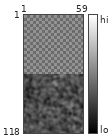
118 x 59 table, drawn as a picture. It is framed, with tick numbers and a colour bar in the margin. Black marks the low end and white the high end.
The table splits into 2 rows of 1 panel. Panel 1,1: middling, checkered. Panel 2,1: low, blotchy.
